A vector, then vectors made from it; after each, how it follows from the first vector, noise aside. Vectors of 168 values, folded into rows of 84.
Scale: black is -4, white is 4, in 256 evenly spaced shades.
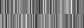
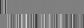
partly zeroed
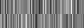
copied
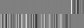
partly zeroed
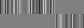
partly zeroed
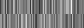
copied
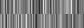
copied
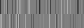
partly zeroed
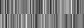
copied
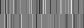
partly zeroed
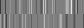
partly zeroed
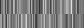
copied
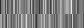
copied
